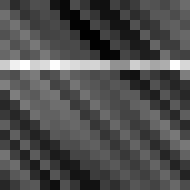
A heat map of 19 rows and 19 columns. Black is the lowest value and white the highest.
The values are skewed, with a long tail toward high values. The middle left is the ninth with the highest average. Row 7 stands out from the rest. No overall slope runs across the table. The top middle is the ninth with the lowest average. Overall the values sit about 30% of the way up the scale.
